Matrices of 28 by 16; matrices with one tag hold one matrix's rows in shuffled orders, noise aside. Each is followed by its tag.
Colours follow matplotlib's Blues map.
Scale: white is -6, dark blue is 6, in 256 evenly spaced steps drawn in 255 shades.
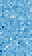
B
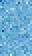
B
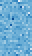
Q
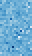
Q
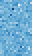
Q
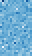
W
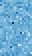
Q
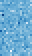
B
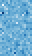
W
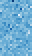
Q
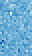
B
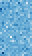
B
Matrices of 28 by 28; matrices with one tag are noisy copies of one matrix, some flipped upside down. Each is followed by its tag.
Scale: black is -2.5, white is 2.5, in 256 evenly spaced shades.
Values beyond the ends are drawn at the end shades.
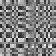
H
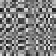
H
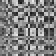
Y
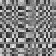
H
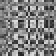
Y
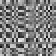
H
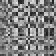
Y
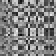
Y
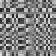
H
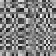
H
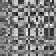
Y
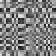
H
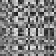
Y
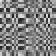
H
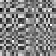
H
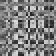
Y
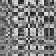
Y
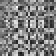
Y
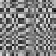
H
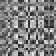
Y
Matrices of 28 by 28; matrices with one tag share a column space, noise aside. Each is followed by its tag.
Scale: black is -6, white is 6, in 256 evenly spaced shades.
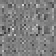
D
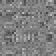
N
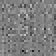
D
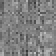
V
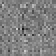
D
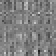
V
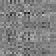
N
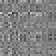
N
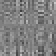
V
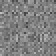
N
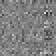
N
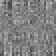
V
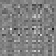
D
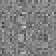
N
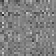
N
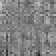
V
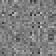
N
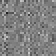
N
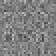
N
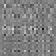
D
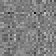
N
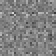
N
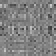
D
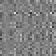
N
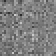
N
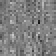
V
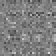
N
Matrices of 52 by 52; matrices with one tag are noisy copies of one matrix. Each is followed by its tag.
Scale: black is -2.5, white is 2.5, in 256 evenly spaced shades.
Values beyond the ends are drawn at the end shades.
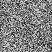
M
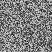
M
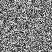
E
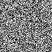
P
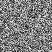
E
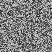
P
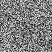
M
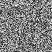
P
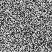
M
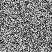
M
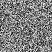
M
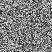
P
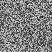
M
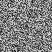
E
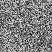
M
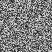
E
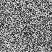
M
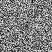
E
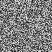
E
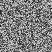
P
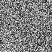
M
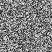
P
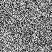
M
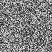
M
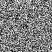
E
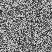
P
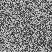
M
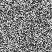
P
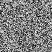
P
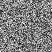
P
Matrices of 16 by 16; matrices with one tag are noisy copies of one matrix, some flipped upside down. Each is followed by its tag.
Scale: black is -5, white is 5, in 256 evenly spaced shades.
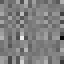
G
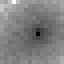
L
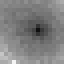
L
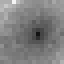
L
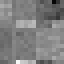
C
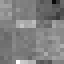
C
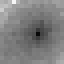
L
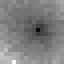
L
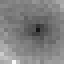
L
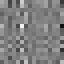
G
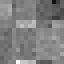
C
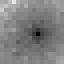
L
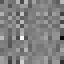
G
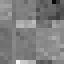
C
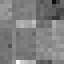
C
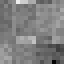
C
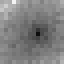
L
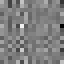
G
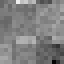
C
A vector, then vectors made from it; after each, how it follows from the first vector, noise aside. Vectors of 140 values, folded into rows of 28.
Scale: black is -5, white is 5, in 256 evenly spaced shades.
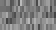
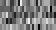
scaled up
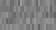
shrunk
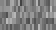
negated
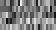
scaled up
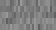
shrunk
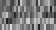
scaled up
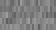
shrunk
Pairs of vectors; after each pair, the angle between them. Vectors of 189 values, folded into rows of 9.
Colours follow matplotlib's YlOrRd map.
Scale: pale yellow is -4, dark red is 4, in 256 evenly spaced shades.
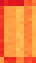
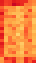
nearly parallel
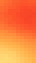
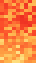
partly aligned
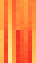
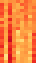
nearly opposite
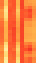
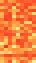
orthogonal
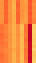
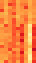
nearly opposite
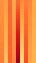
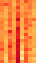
nearly parallel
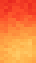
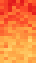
nearly parallel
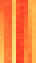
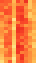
nearly parallel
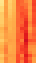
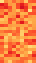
orthogonal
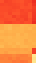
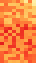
partly opposed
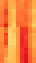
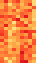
partly aligned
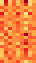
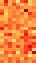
partly aligned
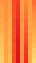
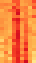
nearly parallel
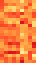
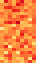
partly opposed
